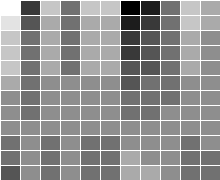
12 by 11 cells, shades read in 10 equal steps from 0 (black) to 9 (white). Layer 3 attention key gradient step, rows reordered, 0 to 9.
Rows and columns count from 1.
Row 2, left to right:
8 3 6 4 6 6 1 2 4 7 6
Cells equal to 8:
1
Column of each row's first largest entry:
1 1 1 1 1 1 1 1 1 2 7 7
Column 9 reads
4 4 4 4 4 4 4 5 5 5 5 5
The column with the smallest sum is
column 7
